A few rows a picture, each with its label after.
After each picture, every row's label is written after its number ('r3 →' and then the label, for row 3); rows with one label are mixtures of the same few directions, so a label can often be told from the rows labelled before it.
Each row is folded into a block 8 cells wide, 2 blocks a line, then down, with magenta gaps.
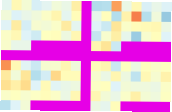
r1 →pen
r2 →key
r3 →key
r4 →key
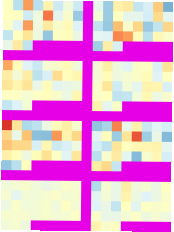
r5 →key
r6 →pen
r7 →key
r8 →pen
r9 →key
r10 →key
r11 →pen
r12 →key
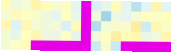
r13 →pen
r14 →pen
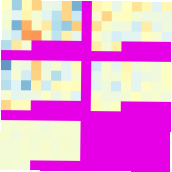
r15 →pen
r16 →pen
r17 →key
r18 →key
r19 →pen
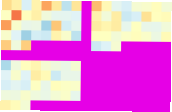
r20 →pen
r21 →key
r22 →key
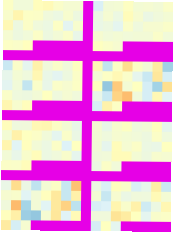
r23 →pen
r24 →key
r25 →key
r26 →pen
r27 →pen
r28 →pen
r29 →pen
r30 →pen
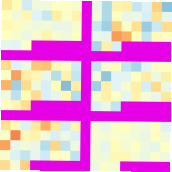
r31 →key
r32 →pen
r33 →pen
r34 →pen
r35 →pen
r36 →pen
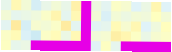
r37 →pen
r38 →pen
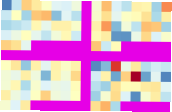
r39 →key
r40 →pen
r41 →key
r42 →key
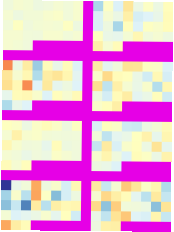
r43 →pen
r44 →key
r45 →key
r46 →pen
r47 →pen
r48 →pen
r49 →key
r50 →pen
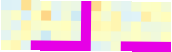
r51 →key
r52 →key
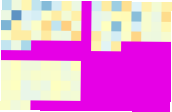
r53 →pen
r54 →key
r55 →pen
